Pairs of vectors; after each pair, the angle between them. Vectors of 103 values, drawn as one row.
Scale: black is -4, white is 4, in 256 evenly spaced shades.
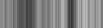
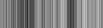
nearly parallel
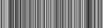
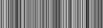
partly aligned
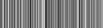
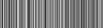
orthogonal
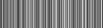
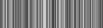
orthogonal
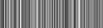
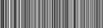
nearly parallel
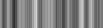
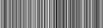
partly aligned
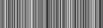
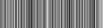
nearly opposite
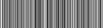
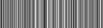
nearly opposite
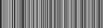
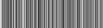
nearly opposite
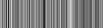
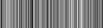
orthogonal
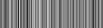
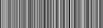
partly opposed
